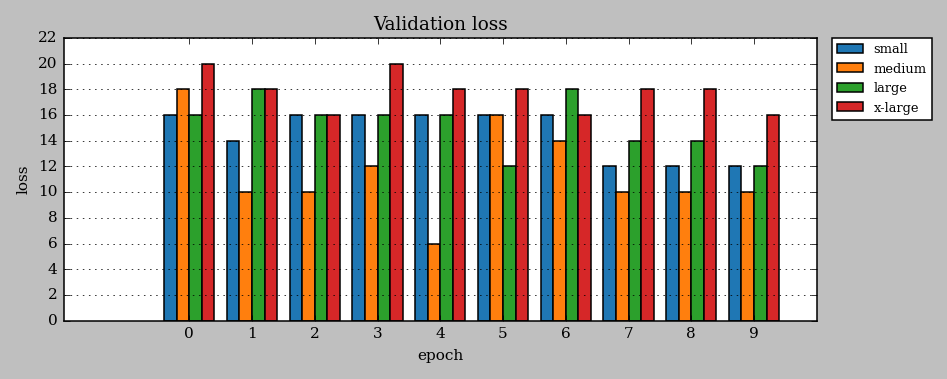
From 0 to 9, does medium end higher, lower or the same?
lower
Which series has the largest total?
x-large
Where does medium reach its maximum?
0
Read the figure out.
Title: Validation loss
x-axis: epoch, ticks 0 1 2 3 4 5 6 7 8 9
y-axis: loss, ticks 0 2 4 6 8 10 12 14 16 18 20 22
Legend: small, medium, large, x-large
Values:
small: 16 14 16 16 16 16 16 12 12 12
medium: 18 10 10 12 6 16 14 10 10 10
large: 16 18 16 16 16 12 18 14 14 12
x-large: 20 18 16 20 18 18 16 18 18 16
